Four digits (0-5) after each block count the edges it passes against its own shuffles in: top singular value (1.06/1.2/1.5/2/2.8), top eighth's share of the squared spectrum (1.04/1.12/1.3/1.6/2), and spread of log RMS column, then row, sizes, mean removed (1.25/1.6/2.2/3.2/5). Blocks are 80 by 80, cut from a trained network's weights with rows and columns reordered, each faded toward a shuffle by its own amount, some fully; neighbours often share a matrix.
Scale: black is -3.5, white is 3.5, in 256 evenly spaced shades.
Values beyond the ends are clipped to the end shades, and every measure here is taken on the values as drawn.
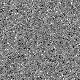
1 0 0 0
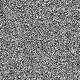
1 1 0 0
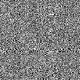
3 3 1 2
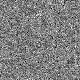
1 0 0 0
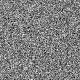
2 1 0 0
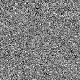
3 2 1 1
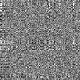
4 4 2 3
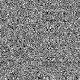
3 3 1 1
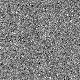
2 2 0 0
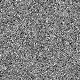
0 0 0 0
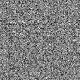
2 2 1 1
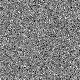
0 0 0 0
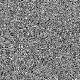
3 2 1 1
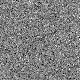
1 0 0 0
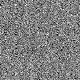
3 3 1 1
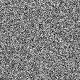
2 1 0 0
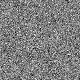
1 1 0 0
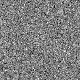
1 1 0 0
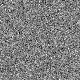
0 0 0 0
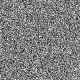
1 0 0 0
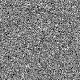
3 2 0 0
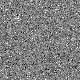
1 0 0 0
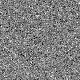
1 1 0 0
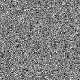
3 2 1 1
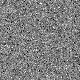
0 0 0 0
